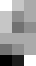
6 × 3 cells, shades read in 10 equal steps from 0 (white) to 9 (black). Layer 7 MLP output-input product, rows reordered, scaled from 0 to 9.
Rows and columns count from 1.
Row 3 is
2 5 4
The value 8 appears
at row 6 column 2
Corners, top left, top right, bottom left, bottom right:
0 3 9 0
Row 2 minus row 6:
-7 -4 3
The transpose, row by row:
0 2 2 3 5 9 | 2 4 5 3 4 8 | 3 3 4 3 3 0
